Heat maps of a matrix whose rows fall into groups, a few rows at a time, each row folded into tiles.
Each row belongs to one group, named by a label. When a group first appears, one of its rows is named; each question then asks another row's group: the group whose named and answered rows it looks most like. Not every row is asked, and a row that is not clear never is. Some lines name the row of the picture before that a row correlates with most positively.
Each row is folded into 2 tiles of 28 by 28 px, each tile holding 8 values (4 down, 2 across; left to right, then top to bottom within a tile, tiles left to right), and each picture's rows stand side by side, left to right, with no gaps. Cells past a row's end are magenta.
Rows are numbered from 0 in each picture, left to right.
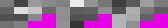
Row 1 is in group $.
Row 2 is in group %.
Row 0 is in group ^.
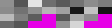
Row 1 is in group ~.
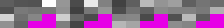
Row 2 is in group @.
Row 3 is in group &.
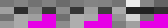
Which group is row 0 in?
~
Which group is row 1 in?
~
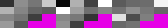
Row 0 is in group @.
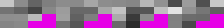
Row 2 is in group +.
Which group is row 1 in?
+
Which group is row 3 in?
@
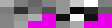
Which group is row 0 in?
~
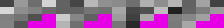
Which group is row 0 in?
@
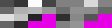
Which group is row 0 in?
%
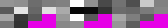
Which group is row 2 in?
%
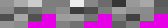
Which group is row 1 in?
$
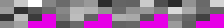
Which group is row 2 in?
%
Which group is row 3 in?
@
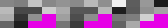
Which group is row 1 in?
+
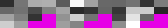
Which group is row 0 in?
@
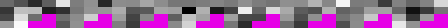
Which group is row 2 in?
+
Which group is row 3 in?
~
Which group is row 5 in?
+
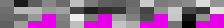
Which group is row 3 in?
+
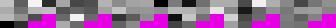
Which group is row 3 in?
&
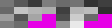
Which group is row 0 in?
^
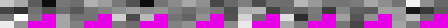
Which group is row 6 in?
+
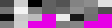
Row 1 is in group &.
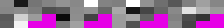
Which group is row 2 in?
$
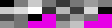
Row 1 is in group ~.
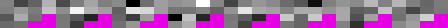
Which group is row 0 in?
&
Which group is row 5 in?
^
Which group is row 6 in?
+
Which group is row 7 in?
~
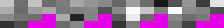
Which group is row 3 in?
@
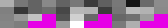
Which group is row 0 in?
~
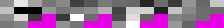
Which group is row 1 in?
&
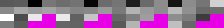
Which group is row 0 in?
^
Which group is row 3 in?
@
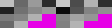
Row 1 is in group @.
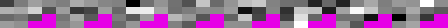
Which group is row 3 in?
%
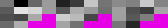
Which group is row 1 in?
%
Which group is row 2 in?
+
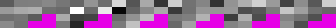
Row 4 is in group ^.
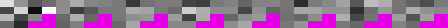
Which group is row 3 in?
^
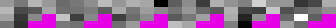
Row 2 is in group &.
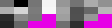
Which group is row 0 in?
&
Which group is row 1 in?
+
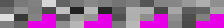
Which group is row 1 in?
~
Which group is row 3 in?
+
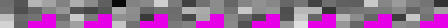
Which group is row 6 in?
%
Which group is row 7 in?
&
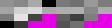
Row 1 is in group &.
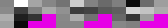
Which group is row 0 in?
$
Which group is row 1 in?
$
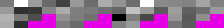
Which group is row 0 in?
$
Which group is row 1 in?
@
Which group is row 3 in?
+
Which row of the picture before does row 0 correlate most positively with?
0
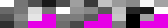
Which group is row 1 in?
@
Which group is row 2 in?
+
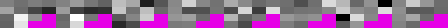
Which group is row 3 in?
$
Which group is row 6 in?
&
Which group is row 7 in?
$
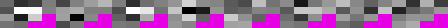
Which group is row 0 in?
^
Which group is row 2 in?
^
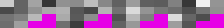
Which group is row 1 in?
+
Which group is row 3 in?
%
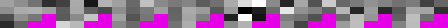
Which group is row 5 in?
@
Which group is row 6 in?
~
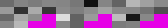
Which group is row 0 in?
~
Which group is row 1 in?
^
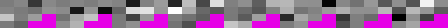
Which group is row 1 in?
~
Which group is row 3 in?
@
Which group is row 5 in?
&
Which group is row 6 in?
&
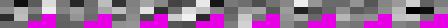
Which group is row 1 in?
&
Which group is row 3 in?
%
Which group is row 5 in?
$
